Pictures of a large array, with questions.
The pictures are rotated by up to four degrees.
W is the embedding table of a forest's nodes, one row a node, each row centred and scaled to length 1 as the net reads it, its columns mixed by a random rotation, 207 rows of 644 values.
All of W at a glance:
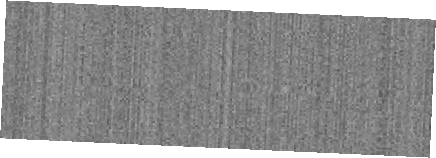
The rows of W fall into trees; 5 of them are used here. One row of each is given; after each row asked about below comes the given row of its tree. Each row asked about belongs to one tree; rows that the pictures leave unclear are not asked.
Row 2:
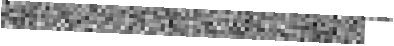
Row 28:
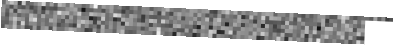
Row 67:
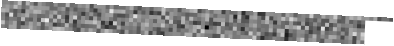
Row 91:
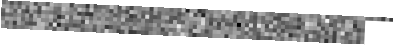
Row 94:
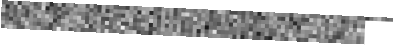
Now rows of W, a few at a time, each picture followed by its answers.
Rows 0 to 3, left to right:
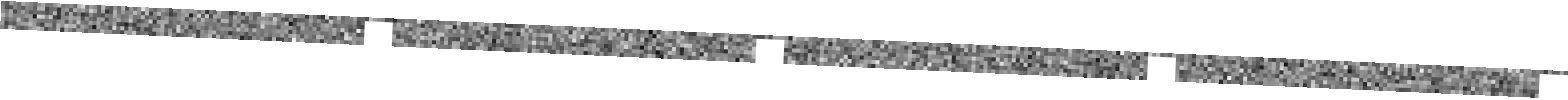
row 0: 94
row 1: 67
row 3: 91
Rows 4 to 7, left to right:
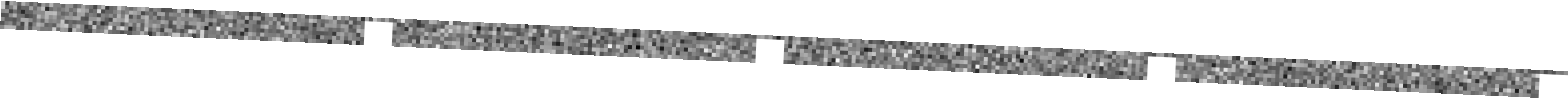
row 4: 2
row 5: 28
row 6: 91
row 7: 67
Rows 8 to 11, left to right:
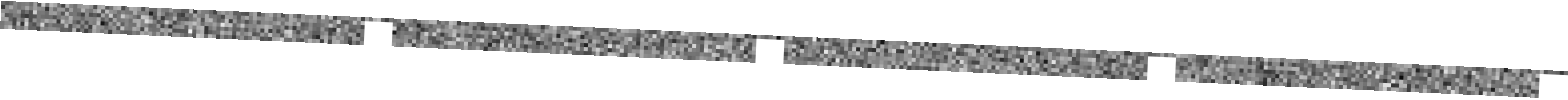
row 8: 2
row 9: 28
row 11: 28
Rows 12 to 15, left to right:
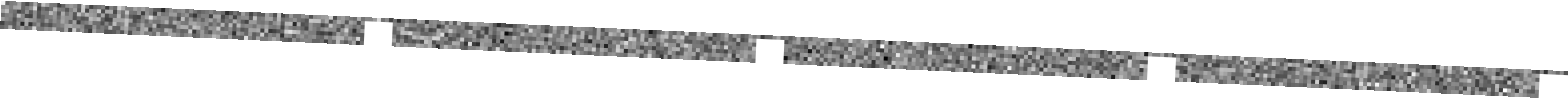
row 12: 2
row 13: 67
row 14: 2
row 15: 67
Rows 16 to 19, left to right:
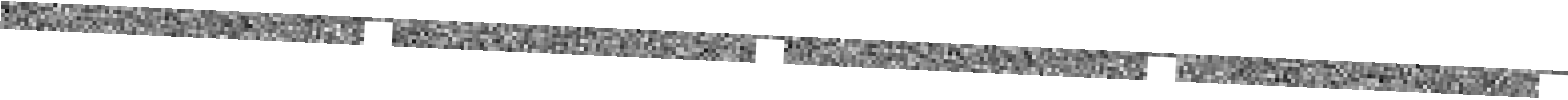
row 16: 28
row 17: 2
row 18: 28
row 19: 67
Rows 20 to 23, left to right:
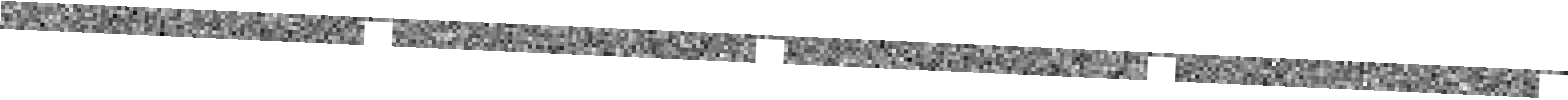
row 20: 67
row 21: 67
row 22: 94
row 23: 2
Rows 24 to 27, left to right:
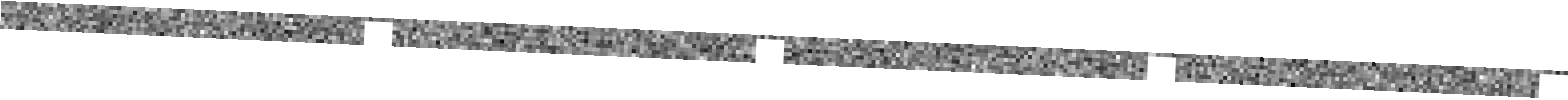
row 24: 67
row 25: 67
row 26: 2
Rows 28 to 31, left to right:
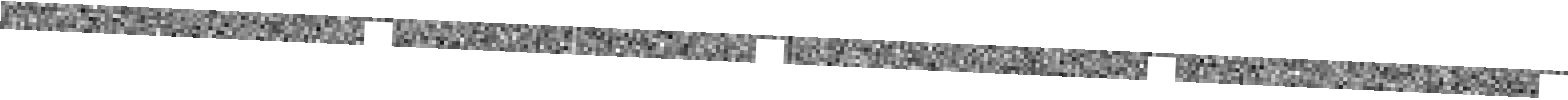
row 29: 91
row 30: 94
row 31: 91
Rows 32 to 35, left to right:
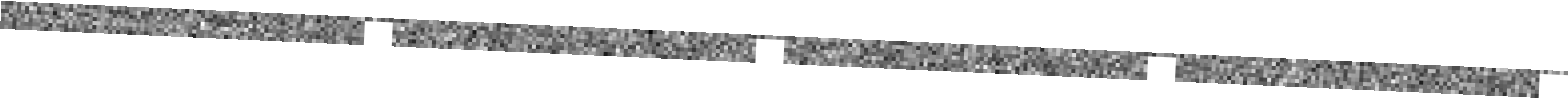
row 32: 91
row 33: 67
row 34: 67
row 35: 2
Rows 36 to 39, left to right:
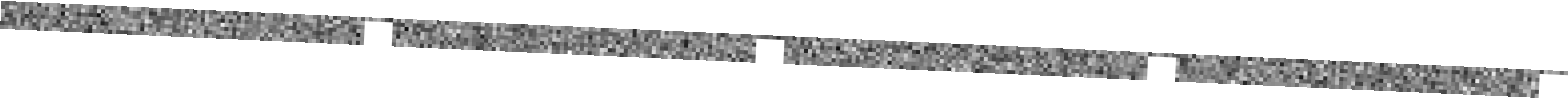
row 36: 2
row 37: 28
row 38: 91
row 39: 94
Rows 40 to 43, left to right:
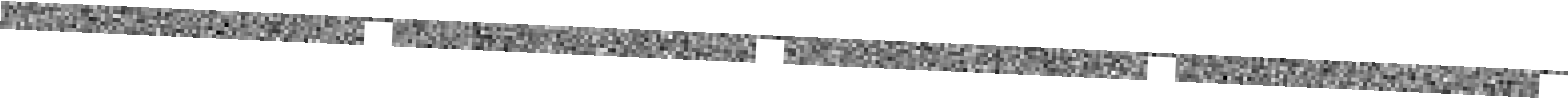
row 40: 28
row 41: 28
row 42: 67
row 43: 91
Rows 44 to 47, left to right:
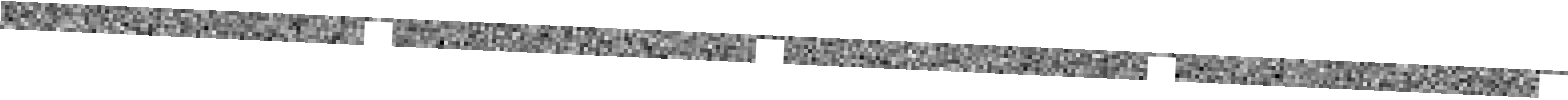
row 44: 94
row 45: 91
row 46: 2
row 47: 2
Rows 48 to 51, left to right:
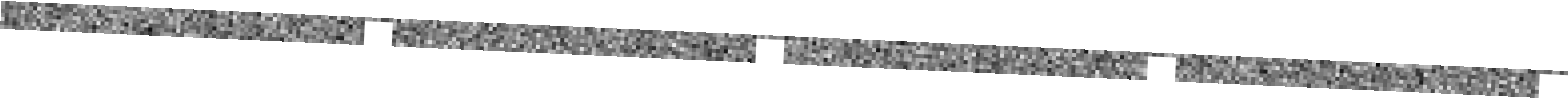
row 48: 94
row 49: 2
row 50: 67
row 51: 28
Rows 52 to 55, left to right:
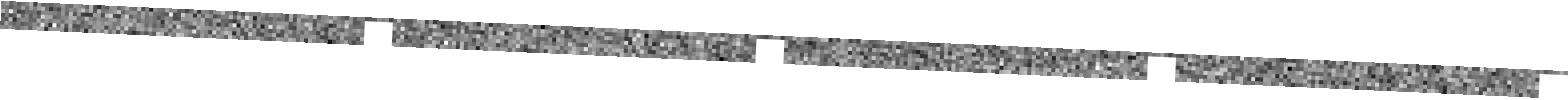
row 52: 91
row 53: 91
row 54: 28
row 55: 67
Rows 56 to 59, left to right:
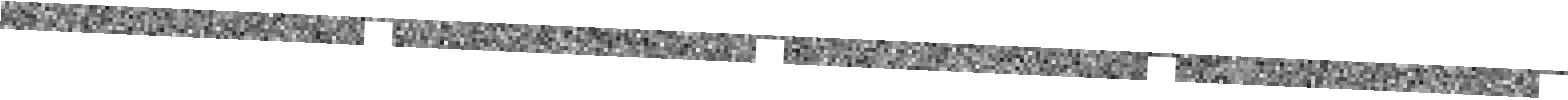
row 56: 2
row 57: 91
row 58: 91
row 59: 28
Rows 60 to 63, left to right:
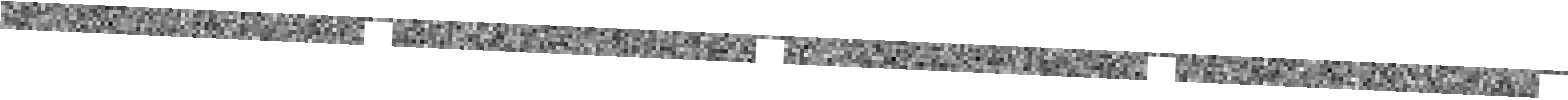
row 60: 67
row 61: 2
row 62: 67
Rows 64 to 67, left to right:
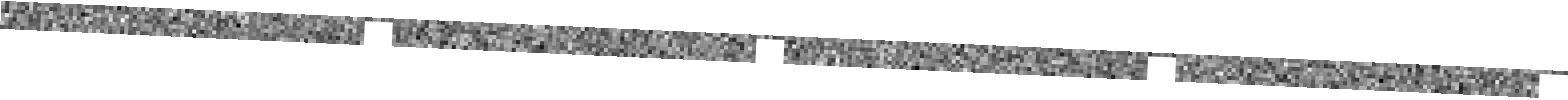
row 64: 91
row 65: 94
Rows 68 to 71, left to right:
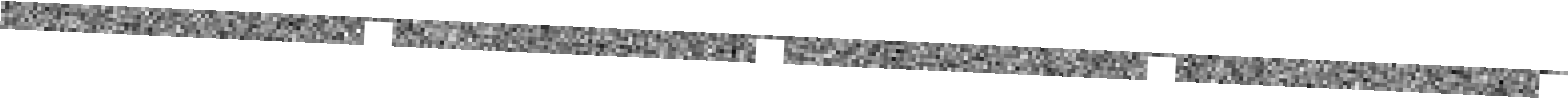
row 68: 94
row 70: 67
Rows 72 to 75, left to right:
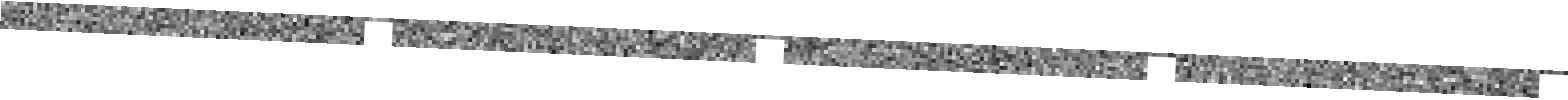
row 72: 2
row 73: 67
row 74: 28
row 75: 91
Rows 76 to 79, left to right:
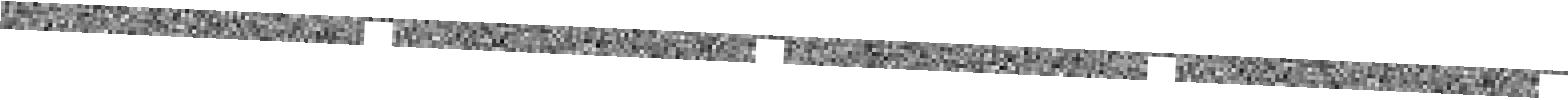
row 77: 67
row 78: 28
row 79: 67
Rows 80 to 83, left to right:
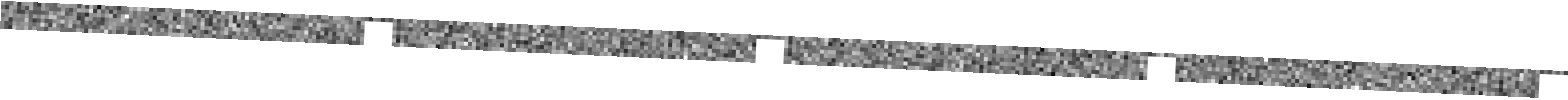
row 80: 91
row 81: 94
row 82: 94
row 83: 91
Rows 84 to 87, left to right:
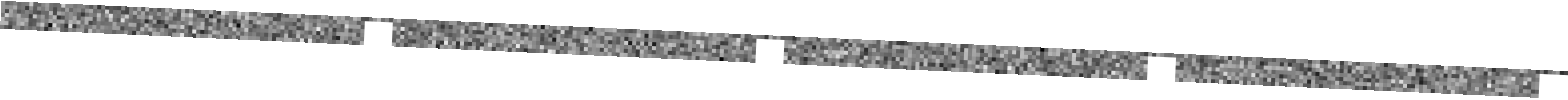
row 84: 91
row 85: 91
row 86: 67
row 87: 28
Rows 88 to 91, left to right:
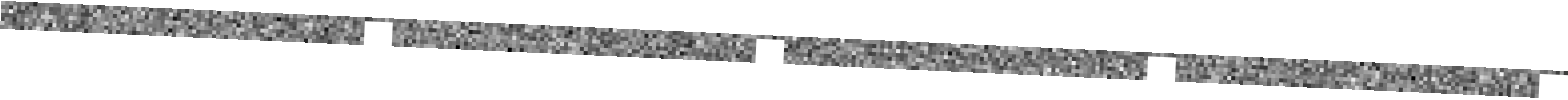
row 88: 91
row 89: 91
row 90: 28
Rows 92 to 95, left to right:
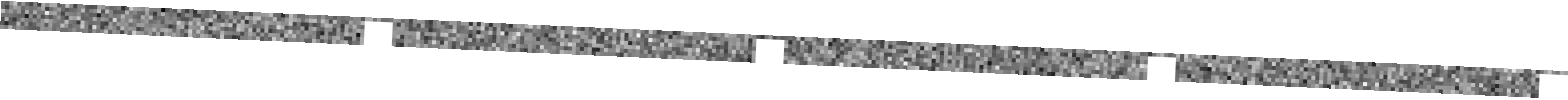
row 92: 2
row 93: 91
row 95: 2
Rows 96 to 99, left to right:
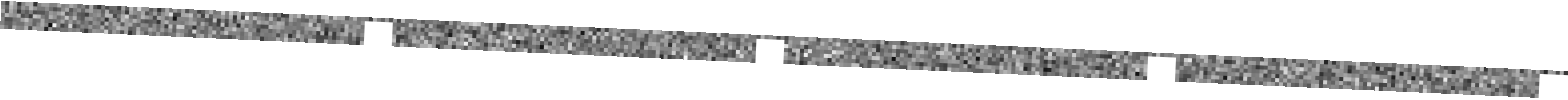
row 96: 91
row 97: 94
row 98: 67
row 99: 91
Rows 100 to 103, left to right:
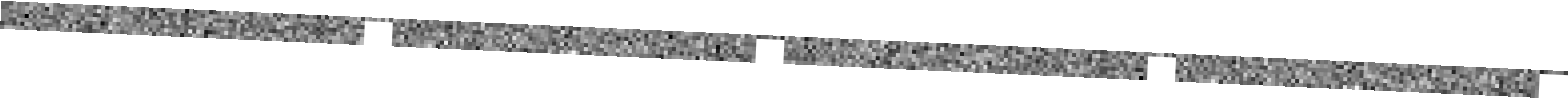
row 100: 2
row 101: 91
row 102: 2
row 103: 91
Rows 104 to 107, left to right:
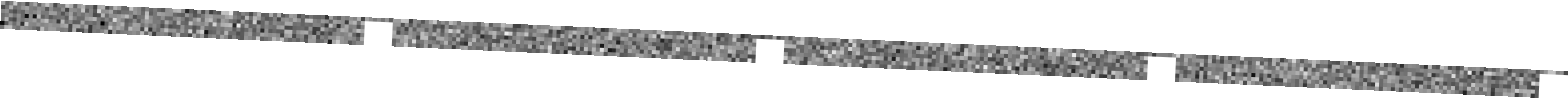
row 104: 2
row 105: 28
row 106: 67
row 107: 2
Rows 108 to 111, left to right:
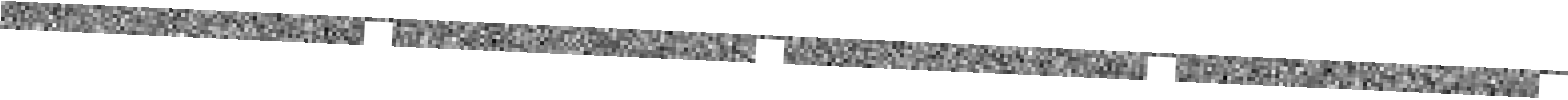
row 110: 91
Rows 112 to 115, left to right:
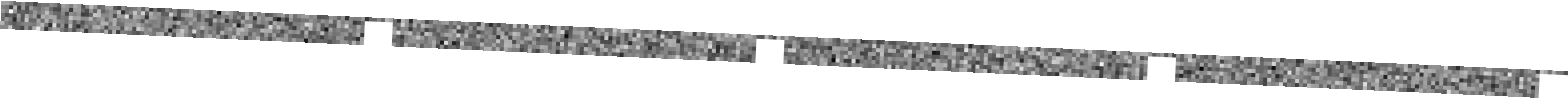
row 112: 91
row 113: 91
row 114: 91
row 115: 2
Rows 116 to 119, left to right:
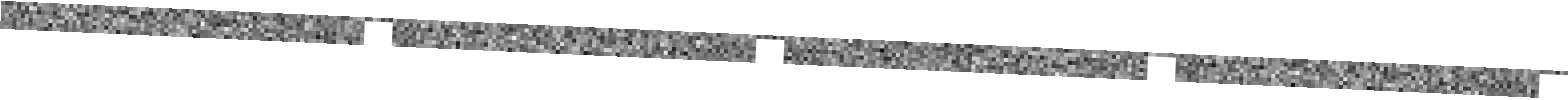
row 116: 91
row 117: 91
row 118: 2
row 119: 91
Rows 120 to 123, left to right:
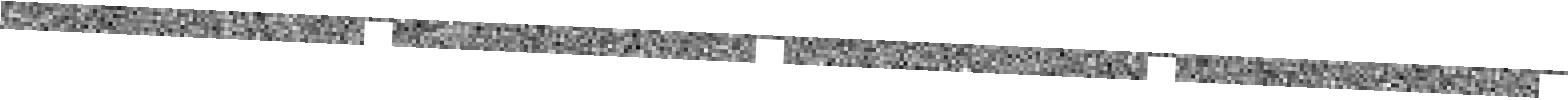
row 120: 67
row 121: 28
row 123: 28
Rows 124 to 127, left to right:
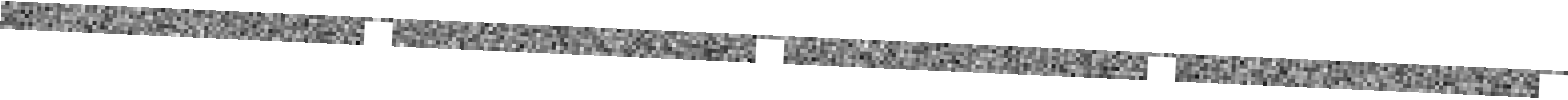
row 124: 2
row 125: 2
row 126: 2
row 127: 2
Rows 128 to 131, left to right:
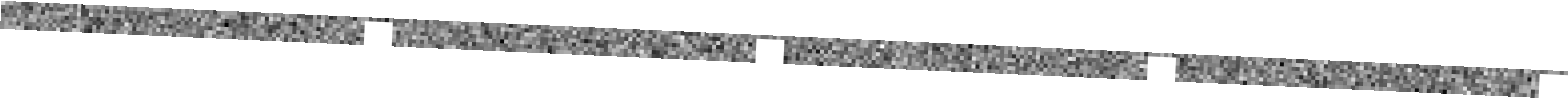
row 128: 28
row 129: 67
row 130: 2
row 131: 94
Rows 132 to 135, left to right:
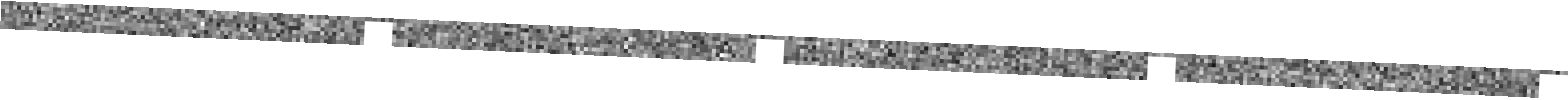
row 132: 91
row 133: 67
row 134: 2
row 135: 91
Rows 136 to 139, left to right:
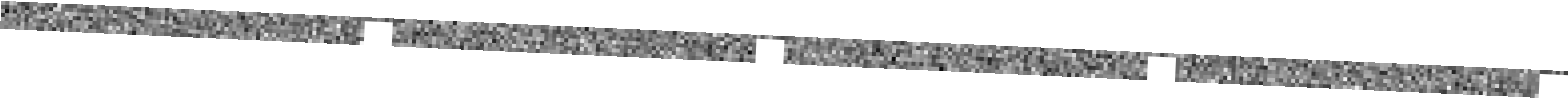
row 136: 28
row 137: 2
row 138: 67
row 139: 91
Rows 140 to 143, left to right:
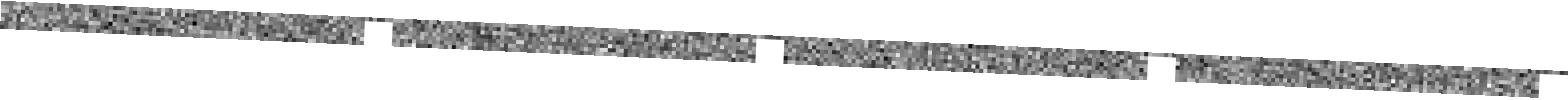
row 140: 67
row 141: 28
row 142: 2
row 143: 28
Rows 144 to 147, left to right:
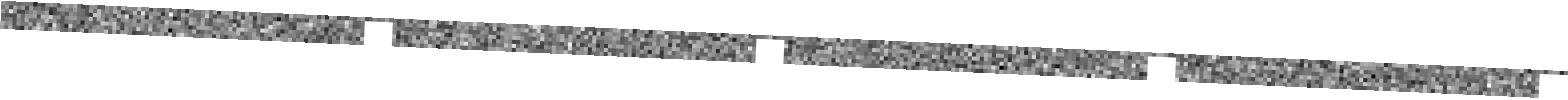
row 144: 91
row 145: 94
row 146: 28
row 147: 28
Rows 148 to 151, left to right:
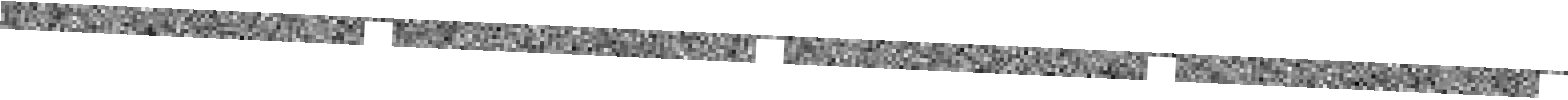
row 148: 94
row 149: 94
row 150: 91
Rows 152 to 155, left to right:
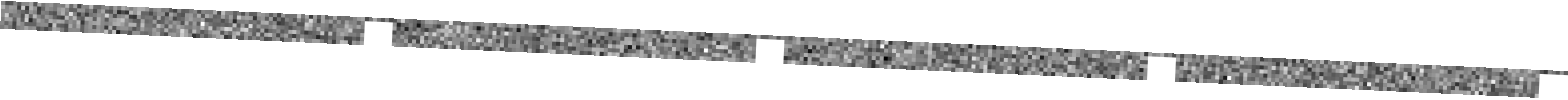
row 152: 91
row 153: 28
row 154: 2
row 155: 91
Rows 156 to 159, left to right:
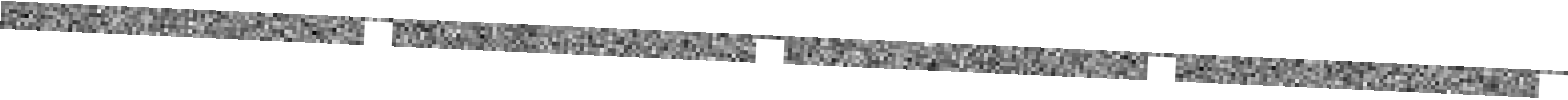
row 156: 2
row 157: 28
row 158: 94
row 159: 2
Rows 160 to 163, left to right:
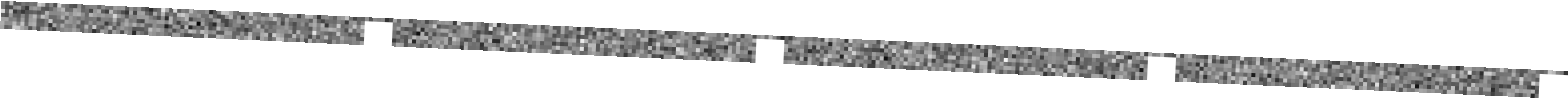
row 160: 28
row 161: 2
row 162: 2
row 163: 2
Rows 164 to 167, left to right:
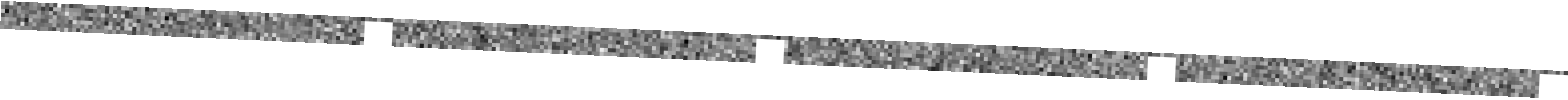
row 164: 28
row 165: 28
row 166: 94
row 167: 91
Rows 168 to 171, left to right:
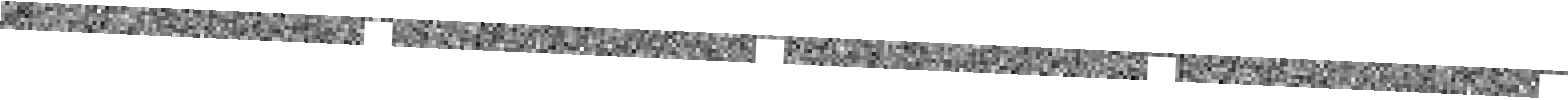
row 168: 2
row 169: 2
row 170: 28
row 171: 94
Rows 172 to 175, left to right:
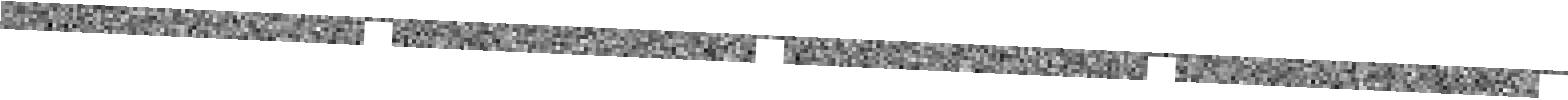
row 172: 91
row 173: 2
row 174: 91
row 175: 67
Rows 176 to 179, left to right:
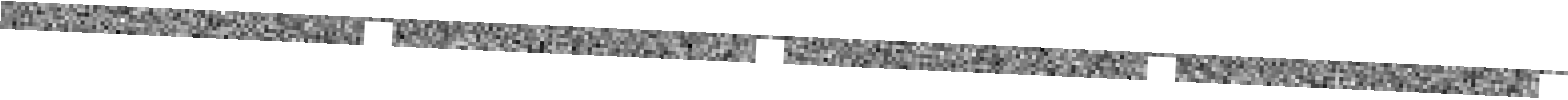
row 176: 91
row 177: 94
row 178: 67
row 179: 94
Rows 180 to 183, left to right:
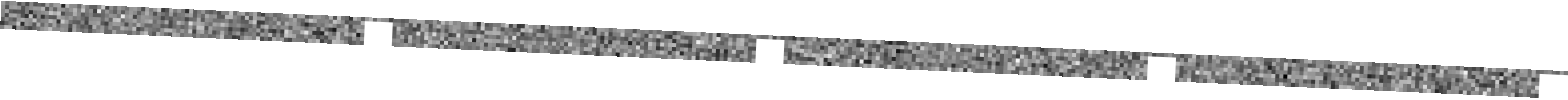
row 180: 2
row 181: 91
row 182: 67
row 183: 67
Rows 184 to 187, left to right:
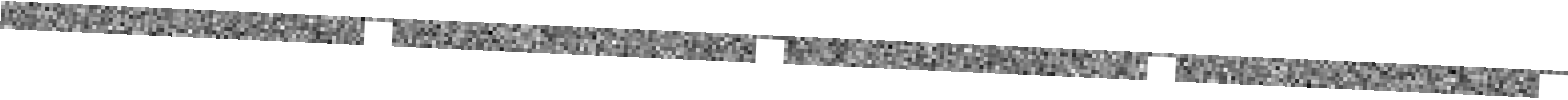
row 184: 2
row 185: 2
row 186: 94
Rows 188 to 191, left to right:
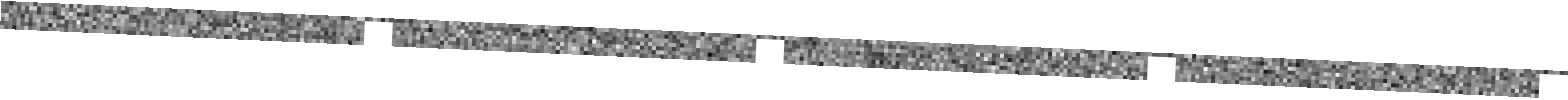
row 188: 91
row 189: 91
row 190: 28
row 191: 28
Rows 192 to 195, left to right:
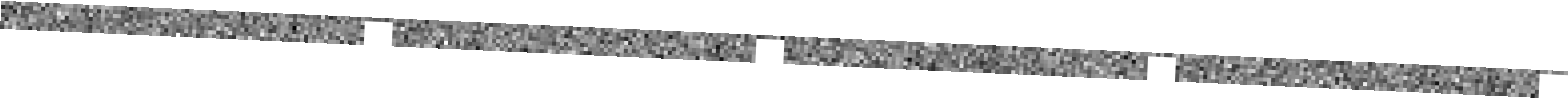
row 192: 28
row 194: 94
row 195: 2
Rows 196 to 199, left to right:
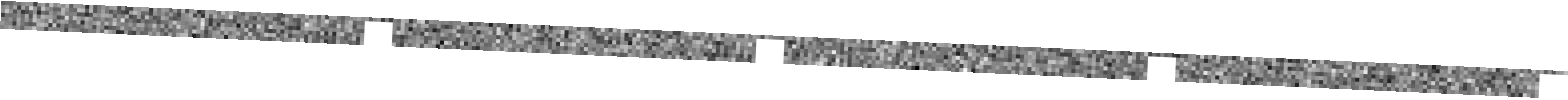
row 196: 91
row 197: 91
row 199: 67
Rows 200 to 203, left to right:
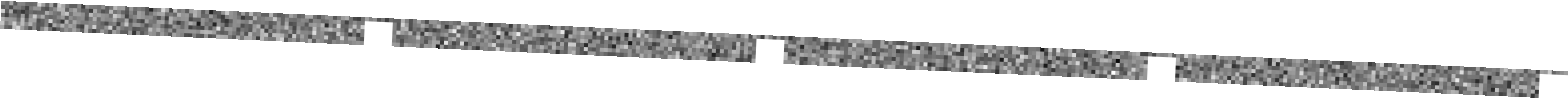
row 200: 28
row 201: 91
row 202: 67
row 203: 2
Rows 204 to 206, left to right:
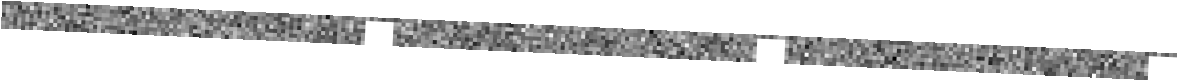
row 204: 91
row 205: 67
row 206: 67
